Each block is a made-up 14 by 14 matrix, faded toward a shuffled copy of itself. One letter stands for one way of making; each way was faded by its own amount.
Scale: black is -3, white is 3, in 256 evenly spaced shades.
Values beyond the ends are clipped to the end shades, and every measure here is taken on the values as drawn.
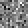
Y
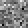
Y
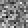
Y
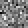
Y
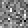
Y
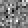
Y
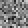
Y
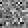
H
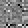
H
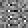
H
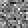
Y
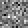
Y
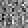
H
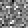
Y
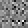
H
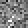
Y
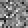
Y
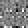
H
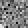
Y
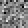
Y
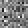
H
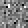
Y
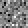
Y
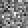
Y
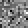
Y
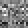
H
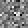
H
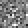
Y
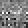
H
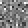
Y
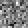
Y
